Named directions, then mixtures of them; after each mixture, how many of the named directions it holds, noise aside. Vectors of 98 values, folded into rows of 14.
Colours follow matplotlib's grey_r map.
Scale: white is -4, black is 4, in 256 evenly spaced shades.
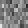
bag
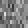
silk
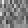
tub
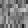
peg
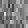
one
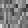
two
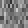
three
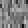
three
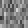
three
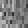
three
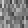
three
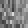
three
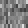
one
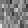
one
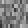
three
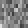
one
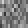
two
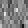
three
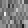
three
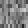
one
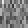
two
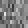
one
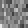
one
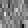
three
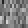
three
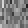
two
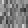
two
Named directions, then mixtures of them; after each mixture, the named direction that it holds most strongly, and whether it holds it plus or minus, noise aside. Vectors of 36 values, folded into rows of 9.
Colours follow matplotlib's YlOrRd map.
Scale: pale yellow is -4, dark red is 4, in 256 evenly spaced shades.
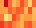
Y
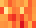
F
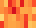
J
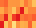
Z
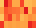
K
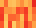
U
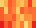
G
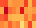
F, minus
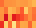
Z, plus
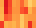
K, plus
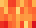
G, plus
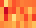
F, minus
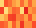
F, plus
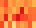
Z, plus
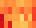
G, plus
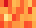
Y, plus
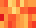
J, minus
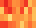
Y, plus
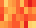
K, minus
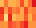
U, plus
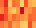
J, minus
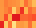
Z, plus
